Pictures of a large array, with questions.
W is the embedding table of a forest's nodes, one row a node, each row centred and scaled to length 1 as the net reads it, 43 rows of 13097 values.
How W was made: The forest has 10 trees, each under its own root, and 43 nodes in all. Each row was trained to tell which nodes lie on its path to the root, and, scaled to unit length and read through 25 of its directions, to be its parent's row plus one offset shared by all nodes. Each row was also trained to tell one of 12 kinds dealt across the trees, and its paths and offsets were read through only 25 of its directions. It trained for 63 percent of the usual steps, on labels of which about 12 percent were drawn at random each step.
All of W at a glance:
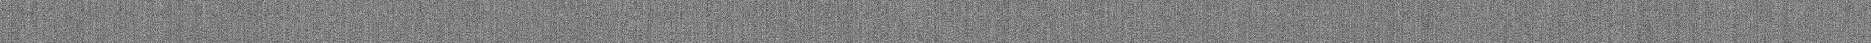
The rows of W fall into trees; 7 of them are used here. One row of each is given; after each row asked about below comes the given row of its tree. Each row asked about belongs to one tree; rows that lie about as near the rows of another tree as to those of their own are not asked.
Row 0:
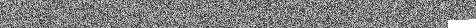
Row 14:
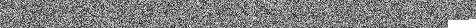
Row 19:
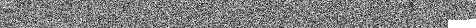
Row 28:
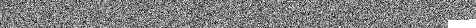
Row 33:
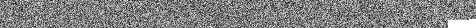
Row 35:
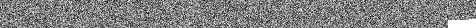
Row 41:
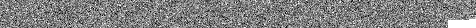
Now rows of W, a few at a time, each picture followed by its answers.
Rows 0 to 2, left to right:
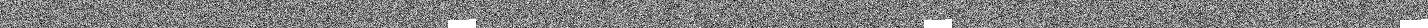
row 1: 28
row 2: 19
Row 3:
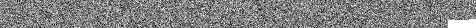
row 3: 28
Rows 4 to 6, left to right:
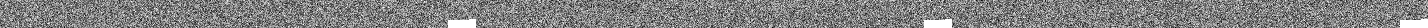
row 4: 41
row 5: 28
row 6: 35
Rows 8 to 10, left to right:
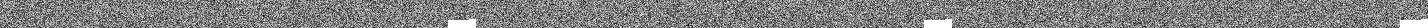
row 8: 35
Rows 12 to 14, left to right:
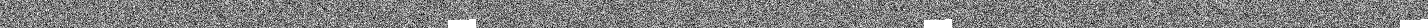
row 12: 41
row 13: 33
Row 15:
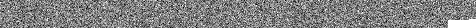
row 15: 14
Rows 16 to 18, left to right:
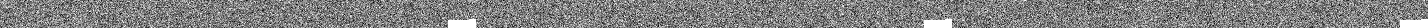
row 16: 19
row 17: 41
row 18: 33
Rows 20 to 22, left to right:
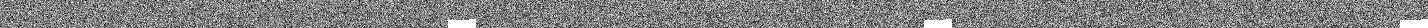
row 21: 19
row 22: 14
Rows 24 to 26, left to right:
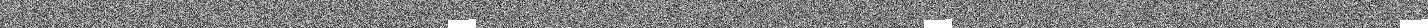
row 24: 14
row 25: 28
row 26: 28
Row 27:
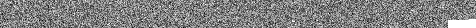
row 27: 0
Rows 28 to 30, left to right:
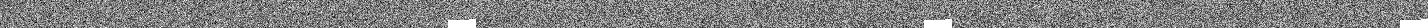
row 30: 35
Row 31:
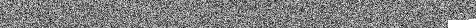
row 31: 0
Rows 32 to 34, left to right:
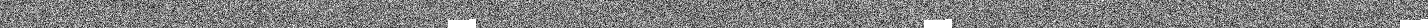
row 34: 14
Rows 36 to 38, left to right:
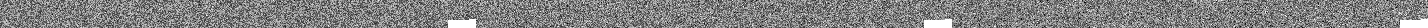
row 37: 0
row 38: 35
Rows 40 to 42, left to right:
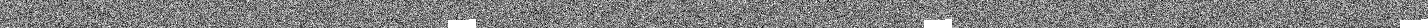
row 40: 0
